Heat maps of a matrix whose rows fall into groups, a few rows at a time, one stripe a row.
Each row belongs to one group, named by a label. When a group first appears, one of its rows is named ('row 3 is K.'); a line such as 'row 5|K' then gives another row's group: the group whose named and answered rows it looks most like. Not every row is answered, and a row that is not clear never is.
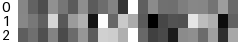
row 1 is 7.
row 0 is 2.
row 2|7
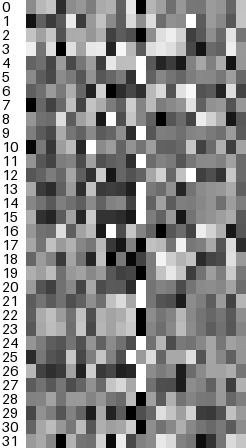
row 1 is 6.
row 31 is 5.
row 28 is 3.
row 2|5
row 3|5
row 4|7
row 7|6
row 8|7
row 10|6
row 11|2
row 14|2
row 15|2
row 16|7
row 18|5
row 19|5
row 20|2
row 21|7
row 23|3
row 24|2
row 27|7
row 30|3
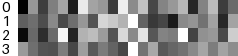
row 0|6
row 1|7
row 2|6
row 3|2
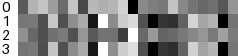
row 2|2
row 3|7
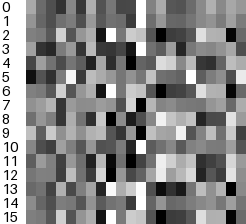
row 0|2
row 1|2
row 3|2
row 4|5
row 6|7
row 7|3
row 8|5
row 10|2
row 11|5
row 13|7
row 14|2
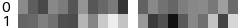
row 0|2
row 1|7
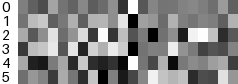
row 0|2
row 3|3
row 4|2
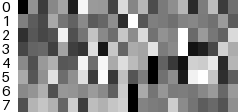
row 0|6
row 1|2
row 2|6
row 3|5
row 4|7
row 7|3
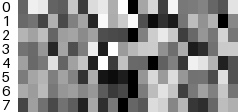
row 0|3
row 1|7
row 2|5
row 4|7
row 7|5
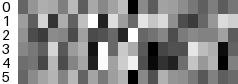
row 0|3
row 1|5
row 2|2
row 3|7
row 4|7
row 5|3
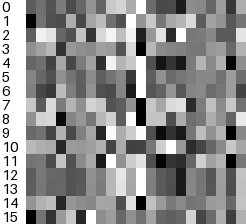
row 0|7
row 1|6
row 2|3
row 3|3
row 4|7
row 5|2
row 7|5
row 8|3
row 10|5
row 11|7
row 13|7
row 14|3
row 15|6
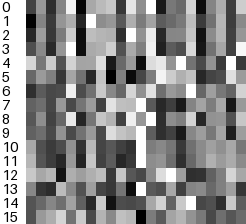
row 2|6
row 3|6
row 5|5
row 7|7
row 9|7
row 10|2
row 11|2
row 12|5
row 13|2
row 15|3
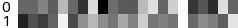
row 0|5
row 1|6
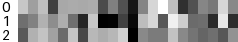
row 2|3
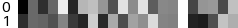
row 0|6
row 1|5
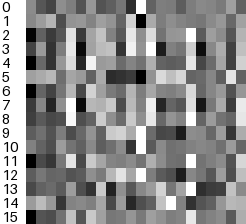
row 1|3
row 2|6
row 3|6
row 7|6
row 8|6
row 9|7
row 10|2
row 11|6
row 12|7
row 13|5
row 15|6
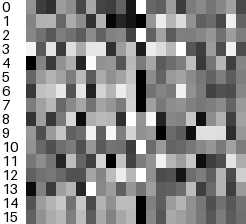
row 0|2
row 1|5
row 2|2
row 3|5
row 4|6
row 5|3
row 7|3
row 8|6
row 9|7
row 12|7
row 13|6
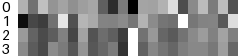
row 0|5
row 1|6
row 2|2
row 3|2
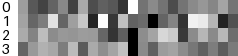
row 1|7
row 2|5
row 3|3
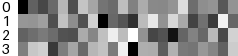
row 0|6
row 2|7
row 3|3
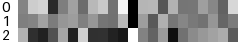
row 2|2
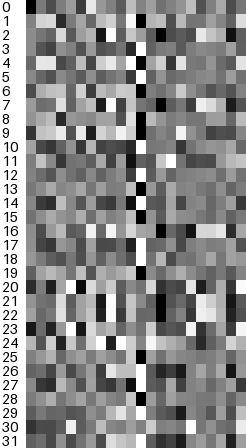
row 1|3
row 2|7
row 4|3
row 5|2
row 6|3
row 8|3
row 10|2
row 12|2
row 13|3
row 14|2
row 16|7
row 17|2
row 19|3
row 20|6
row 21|7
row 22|7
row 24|5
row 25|3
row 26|7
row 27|2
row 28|3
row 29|7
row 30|6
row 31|7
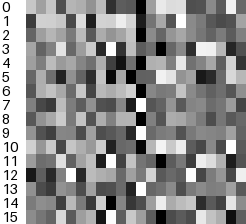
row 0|5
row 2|3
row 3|7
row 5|5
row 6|3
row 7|2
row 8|3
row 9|2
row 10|5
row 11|7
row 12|6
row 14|5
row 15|7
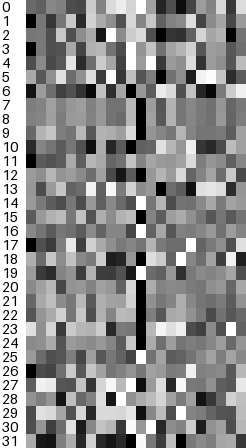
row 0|7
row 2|7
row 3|6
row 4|6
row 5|7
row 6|5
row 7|3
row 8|3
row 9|3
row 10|5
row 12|5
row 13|7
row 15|3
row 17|6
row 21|3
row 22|3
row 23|5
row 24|3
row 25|2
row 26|6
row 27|3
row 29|3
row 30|6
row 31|2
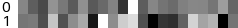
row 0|2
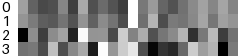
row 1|2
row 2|6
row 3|7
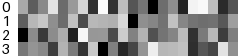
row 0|7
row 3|5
